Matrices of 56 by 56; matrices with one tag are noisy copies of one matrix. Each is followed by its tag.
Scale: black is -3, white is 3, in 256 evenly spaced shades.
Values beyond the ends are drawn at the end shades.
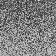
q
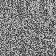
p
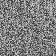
p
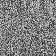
p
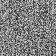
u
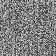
u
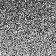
q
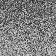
q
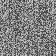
u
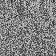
p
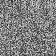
p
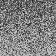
q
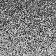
q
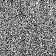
p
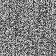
u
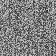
u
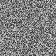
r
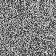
p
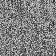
p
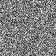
r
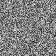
r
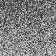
q
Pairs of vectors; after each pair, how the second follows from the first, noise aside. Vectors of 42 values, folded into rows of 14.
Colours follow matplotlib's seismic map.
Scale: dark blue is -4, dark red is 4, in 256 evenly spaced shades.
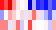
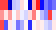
sign-scrambled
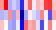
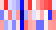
copied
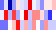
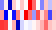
sign-scrambled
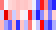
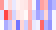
shrunk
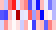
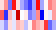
sign-scrambled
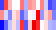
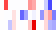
partly zeroed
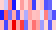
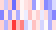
shrunk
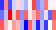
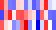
sign-scrambled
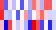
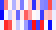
sign-scrambled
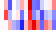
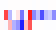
partly zeroed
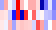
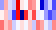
copied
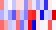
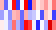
wrapped around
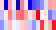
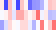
shrunk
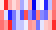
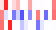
partly zeroed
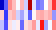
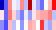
copied
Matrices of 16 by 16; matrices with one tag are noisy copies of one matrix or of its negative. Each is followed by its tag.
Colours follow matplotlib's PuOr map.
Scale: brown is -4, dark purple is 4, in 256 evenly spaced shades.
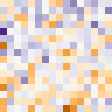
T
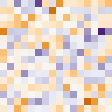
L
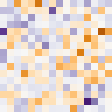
L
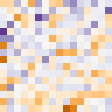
T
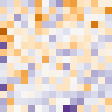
T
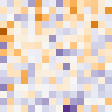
T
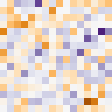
L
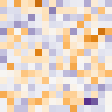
L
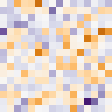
L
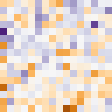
T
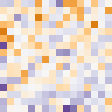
T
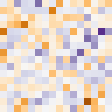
L
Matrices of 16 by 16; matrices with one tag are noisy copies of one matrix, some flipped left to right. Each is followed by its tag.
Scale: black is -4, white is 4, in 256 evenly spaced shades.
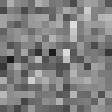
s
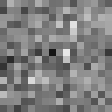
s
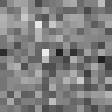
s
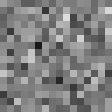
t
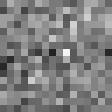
s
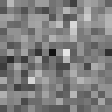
s
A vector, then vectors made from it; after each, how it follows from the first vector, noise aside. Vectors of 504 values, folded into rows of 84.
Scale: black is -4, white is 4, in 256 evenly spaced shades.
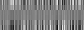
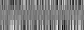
negated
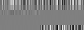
partly zeroed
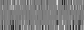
partly zeroed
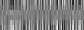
negated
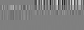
partly zeroed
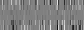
partly zeroed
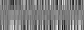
negated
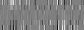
partly zeroed
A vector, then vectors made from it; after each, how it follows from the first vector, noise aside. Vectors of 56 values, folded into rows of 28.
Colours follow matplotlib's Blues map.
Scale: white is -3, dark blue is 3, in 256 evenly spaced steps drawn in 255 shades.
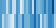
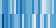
reversed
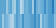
shrunk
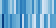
reversed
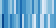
reversed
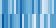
reversed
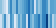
wrapped around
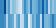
wrapped around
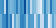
wrapped around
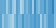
shrunk
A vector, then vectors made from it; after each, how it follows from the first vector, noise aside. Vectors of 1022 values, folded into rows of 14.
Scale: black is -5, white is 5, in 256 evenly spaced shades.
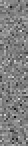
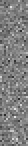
negated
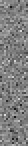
copied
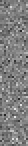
negated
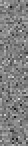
copied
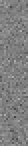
shrunk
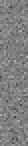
shrunk
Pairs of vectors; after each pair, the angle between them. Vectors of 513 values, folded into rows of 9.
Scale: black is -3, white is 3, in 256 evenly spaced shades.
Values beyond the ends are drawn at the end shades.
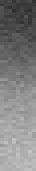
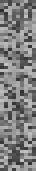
orthogonal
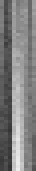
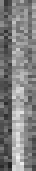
nearly parallel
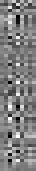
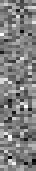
partly opposed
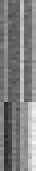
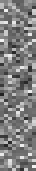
orthogonal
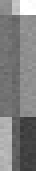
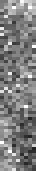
partly aligned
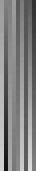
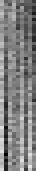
nearly parallel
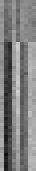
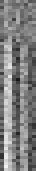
nearly opposite
